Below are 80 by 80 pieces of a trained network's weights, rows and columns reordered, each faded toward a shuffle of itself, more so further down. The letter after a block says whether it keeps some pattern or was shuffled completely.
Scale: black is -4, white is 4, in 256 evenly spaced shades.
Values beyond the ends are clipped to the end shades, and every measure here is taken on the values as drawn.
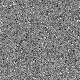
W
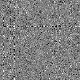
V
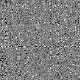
V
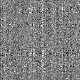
V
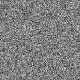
V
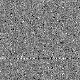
V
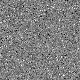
W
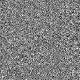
V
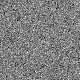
W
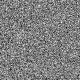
W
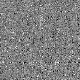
V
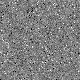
W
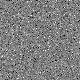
W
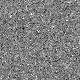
W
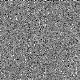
V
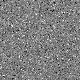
W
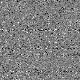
V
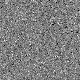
W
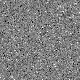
W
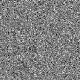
V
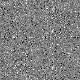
V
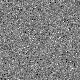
W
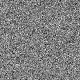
W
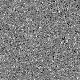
W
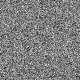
W
